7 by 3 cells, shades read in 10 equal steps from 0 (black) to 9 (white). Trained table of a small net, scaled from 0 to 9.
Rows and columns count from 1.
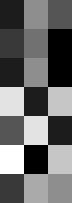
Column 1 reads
1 2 1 8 3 9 2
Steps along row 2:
up down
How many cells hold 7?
2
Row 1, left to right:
1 5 3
